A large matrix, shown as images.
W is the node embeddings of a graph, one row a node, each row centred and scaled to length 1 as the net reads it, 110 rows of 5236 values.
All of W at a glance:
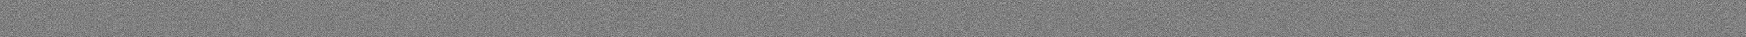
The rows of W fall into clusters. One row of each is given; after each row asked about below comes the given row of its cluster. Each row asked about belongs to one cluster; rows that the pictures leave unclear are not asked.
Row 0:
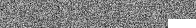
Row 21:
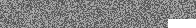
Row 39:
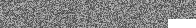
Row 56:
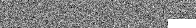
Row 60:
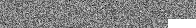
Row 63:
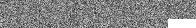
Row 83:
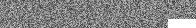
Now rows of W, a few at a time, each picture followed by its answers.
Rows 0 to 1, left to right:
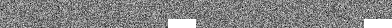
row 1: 56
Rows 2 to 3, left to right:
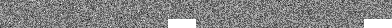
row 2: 39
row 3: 60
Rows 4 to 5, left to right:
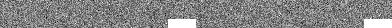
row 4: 60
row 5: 56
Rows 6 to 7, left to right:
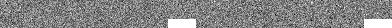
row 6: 21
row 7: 39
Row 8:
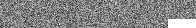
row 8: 39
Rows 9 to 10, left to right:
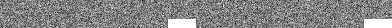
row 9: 39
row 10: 39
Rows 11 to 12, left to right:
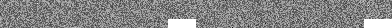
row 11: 63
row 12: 21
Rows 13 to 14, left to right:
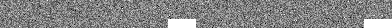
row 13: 83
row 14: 21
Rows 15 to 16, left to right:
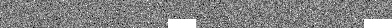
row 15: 0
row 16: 56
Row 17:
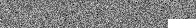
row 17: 21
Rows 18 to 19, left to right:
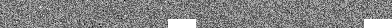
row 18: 60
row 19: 56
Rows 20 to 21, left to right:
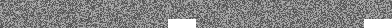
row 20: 39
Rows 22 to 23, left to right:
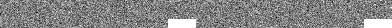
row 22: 63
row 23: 63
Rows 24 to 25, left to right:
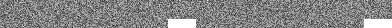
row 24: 56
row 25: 83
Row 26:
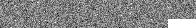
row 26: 39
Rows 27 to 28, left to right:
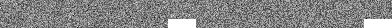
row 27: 21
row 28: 83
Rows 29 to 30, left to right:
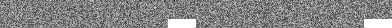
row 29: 83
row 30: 39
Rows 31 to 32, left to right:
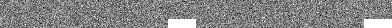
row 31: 63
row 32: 83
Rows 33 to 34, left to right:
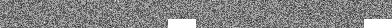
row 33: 56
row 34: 60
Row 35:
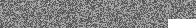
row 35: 39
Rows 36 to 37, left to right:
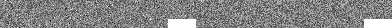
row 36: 21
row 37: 56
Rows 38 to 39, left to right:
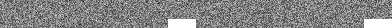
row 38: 60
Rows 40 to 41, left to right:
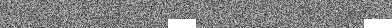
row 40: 0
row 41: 60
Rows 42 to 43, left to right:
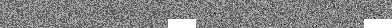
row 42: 60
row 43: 63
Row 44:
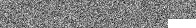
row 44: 21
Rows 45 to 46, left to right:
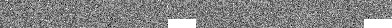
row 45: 39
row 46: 63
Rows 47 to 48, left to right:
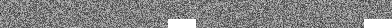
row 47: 63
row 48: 0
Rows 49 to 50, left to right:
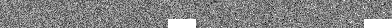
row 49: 21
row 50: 39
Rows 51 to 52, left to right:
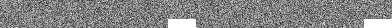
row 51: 21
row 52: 60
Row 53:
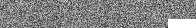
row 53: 0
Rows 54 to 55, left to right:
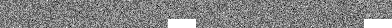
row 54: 83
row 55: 21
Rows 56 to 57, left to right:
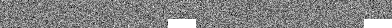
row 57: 83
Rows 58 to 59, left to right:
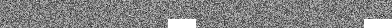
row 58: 83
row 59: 56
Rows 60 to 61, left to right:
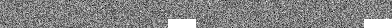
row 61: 21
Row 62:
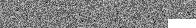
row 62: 39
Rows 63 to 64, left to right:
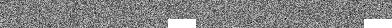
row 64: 60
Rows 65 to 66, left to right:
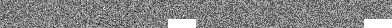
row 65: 56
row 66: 63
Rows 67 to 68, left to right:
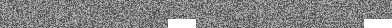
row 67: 60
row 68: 0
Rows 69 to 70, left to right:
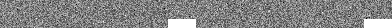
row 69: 60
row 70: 83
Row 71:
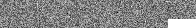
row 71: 63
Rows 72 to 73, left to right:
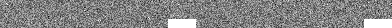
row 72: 21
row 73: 56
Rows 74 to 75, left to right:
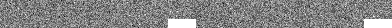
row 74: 83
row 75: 56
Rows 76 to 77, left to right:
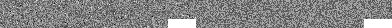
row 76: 60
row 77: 83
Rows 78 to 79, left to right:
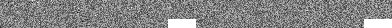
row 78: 39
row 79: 21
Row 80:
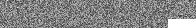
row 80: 60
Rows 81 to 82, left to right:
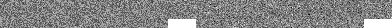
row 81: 63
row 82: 60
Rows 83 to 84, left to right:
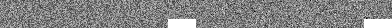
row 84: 83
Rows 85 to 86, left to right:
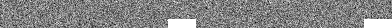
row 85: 60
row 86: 83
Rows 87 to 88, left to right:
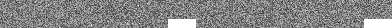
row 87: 60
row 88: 63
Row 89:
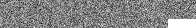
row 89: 63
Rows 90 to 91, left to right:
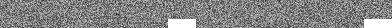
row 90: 0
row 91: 60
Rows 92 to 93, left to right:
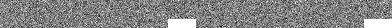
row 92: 63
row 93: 39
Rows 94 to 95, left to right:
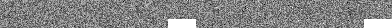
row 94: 56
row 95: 60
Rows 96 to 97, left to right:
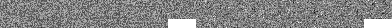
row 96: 0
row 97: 0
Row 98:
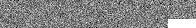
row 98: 21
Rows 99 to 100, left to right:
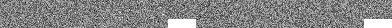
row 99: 63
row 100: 56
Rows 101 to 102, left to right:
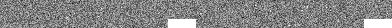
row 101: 83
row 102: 21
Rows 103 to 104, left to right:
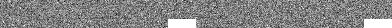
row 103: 0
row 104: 56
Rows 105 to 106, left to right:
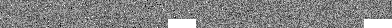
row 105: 0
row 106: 83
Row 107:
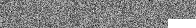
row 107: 63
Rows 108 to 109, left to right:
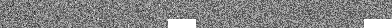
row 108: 56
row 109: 60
